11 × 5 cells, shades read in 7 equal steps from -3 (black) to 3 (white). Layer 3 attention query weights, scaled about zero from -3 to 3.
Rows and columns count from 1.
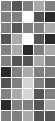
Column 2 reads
-1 0 -1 1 1 -1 0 0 1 0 0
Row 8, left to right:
-1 0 2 0 -1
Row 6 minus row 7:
2 -1 -2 1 0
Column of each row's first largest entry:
4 3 5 3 2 4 3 3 3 5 3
